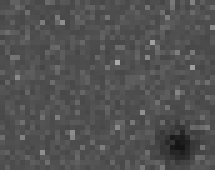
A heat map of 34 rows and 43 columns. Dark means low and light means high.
Average level on the scale: 30%. Mirror symmetry: none. Dips: one, in the bottom right. Ninth with the lowest average: bottom right. Stripes: none.
